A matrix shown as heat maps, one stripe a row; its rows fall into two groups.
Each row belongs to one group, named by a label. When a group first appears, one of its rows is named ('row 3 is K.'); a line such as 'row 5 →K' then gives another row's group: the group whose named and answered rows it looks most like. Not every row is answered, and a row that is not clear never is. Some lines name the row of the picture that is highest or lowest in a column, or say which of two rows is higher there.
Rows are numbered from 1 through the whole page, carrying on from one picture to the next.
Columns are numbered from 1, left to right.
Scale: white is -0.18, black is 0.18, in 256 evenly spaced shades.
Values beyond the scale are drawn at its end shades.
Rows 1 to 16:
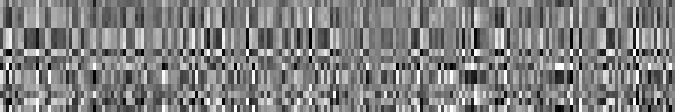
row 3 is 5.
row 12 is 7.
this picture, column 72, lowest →16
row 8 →5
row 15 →5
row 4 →5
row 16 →7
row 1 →7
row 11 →7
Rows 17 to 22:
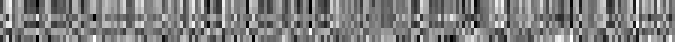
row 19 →7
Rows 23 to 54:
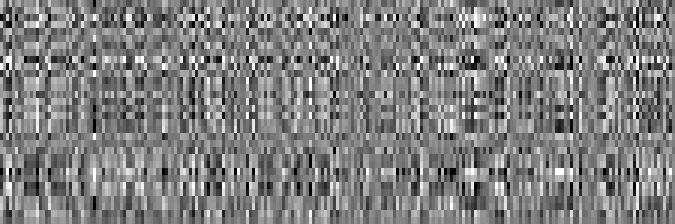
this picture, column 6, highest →25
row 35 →5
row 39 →5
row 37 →5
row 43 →5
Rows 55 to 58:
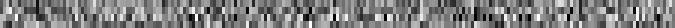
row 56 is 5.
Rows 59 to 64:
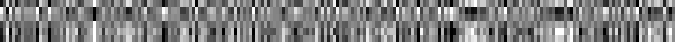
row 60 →7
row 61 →7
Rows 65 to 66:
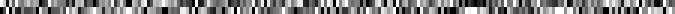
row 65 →7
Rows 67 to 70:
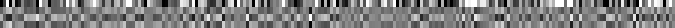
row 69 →5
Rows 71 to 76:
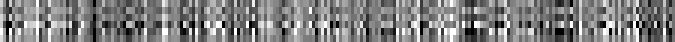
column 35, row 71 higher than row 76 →No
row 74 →5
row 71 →7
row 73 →7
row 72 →5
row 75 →7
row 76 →7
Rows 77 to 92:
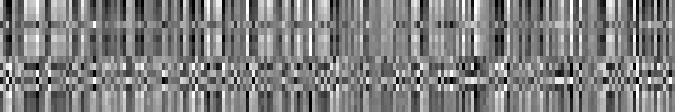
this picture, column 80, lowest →88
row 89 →7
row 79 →5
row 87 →7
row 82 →5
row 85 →7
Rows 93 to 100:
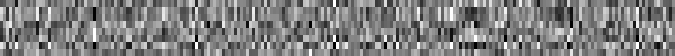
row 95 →7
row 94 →7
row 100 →5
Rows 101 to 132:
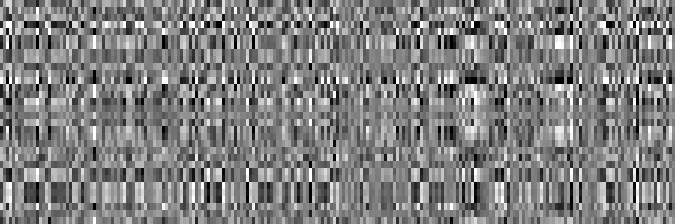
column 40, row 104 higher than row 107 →Yes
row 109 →5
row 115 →5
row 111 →7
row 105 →7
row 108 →5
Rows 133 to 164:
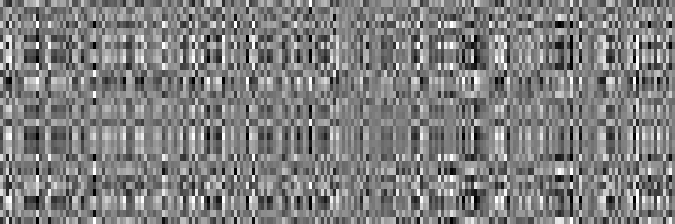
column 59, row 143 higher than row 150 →Yes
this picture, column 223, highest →144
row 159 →5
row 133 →5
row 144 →5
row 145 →5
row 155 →7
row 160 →7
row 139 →7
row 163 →7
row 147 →7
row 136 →7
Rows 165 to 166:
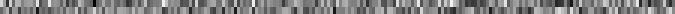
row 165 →7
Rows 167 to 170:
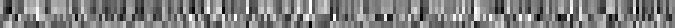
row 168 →5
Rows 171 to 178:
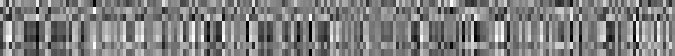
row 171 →7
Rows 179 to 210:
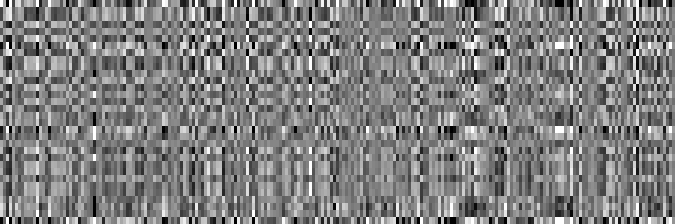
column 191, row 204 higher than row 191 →Yes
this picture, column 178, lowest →179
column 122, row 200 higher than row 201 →Yes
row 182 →5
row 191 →5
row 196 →7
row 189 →7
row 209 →7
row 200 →5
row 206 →5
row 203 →5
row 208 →7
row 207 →7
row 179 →7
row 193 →5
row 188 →5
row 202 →5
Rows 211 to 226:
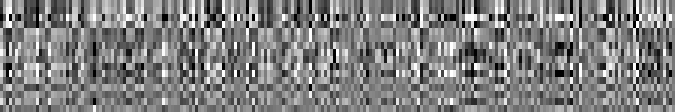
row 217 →7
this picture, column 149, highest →213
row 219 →7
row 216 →5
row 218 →7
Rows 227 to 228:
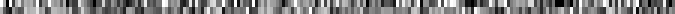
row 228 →5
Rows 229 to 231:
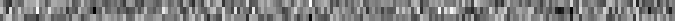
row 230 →7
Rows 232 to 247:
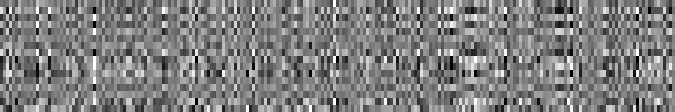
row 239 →7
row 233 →7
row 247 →5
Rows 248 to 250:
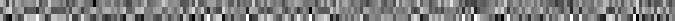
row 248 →7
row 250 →5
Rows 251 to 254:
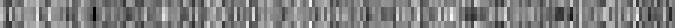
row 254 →5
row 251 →5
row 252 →7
